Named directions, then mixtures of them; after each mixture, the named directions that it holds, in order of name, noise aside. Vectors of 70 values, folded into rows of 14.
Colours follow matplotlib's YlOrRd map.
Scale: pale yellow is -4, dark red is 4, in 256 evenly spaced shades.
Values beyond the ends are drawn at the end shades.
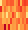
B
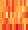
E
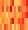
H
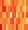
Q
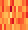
H, Q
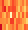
Q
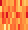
B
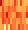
B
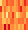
B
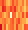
Q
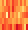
E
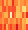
E, Q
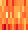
B, E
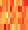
B, H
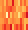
E, H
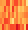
E, H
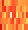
Q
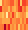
B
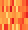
H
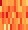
B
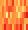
E, H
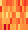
B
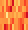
E, H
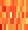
Q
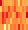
B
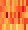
E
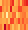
B, H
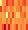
B, E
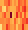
Q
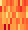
B
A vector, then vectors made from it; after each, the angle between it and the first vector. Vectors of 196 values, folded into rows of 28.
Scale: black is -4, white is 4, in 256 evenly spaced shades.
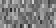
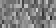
orthogonal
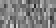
orthogonal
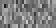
partly opposed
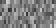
partly aligned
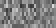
partly aligned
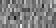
partly opposed
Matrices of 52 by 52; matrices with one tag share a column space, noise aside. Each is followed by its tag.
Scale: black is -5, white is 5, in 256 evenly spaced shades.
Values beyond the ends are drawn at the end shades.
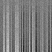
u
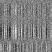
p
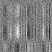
p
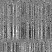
p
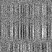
p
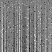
u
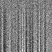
u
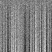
u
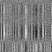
p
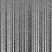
u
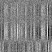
p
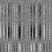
p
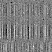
p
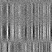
p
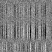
p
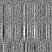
p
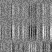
p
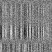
p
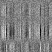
p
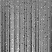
u
